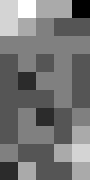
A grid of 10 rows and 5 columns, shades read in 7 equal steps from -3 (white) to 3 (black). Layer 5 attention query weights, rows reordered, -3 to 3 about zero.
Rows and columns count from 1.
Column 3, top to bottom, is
-1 0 0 1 0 1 2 0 1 1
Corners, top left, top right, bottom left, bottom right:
-2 3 2 -1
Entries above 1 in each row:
1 0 0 0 1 0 1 0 0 1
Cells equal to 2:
3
